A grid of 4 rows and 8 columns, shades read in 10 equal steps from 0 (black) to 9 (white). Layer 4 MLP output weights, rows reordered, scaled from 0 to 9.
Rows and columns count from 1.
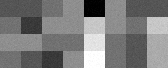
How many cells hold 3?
7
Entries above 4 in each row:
2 5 4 3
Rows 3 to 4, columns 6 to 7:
4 3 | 4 3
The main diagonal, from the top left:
3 2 4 5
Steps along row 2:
down up same up down down up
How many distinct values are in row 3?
5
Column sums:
16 13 15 19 24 18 13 22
